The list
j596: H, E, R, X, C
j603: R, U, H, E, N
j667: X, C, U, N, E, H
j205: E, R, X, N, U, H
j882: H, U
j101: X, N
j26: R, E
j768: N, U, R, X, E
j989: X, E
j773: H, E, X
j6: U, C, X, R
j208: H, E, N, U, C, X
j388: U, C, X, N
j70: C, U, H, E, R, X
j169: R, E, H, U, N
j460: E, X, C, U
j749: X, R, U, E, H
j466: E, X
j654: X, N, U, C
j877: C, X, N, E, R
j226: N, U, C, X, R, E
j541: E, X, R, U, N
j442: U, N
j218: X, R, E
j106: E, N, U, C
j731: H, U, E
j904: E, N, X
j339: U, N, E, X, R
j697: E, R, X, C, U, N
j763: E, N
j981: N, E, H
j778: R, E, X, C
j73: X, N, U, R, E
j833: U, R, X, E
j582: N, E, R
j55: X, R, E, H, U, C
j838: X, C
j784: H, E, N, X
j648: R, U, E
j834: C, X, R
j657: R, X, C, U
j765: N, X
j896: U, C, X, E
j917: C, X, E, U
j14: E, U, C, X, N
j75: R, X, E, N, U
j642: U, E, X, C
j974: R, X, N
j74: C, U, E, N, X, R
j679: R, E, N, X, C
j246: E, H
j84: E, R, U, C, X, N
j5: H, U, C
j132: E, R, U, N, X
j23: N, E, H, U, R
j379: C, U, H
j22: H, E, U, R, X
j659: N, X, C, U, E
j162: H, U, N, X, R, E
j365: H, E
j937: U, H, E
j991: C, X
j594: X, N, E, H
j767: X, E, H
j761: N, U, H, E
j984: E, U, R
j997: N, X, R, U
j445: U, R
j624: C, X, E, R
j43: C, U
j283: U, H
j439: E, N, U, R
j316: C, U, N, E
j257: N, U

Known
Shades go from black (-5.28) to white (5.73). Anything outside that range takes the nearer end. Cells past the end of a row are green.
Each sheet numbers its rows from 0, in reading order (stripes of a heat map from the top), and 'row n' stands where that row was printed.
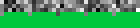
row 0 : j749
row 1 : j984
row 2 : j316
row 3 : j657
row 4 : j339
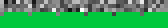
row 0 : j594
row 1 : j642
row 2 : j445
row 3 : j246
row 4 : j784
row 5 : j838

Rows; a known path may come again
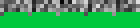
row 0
j246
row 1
j460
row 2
j73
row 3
j917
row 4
j132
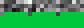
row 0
j169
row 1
j834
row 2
j784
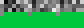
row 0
j749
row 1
j642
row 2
j904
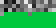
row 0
j218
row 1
j106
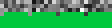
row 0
j582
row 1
j989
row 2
j283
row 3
j596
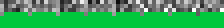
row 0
j984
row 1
j765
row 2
j205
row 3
j594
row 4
j541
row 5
j257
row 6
j442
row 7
j388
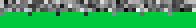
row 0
j654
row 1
j773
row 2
j379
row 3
j162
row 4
j833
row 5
j23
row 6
j648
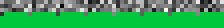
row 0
j731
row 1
j14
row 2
j316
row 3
j767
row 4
j439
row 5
j6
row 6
j838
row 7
j55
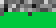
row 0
j624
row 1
j208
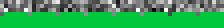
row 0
j761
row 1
j84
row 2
j657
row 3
j26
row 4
j339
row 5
j445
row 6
j991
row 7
j981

